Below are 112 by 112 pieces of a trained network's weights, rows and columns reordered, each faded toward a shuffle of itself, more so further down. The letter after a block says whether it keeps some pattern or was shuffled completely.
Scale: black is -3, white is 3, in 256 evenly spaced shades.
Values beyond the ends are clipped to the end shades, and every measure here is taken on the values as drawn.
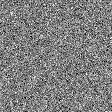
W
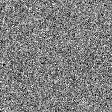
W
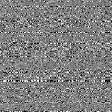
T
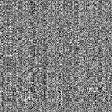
T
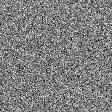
W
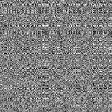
T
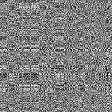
T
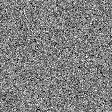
W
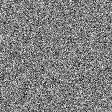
W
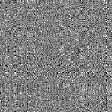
T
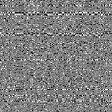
T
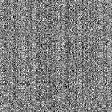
T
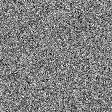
W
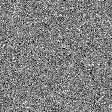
W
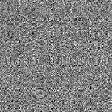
T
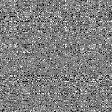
T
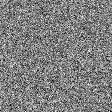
W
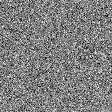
W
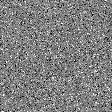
W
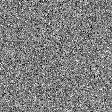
W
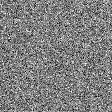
W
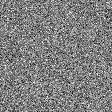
W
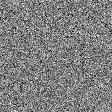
W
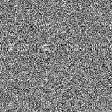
T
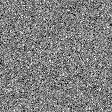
W
